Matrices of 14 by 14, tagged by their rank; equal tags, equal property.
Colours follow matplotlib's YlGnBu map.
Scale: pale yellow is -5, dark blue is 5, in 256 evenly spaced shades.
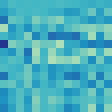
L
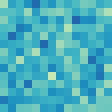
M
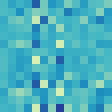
L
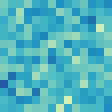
M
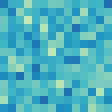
M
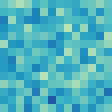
M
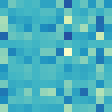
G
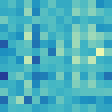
L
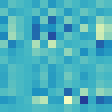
G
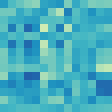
L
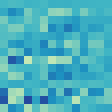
L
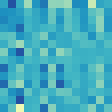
L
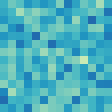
M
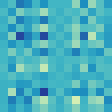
G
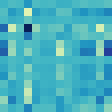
G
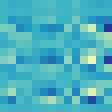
G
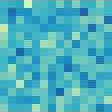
M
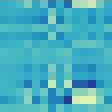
G
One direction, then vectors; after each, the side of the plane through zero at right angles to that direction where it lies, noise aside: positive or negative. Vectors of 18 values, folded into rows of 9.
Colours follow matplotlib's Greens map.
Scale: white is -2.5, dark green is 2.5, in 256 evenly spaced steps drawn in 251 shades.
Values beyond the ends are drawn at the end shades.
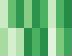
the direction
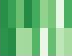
negative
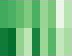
negative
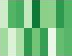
positive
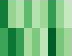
negative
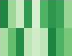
negative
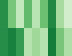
negative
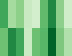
negative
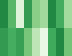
negative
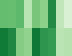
negative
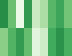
negative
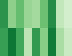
negative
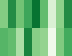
positive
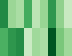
negative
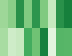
positive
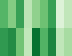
negative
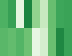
negative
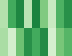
positive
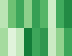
positive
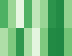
negative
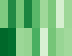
negative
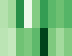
positive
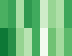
negative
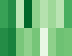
negative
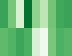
negative
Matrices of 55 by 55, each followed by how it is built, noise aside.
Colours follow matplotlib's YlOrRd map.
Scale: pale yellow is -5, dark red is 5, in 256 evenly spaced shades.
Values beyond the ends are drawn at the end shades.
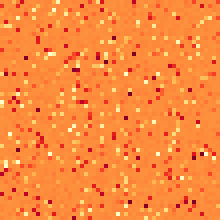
sparse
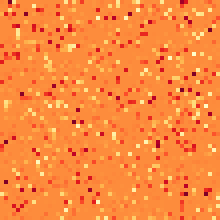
sparse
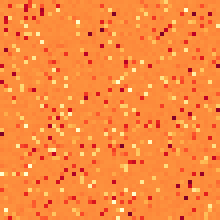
sparse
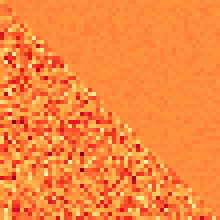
lower triangular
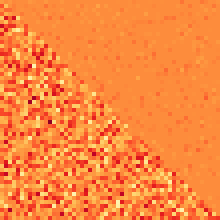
lower triangular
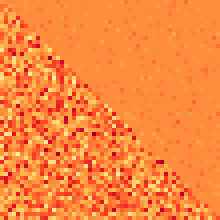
lower triangular
